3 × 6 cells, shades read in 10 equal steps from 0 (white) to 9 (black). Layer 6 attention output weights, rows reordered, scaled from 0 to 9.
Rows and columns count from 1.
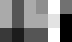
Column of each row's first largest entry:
2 6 6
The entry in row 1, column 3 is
3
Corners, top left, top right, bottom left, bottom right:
3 5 7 9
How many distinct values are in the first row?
5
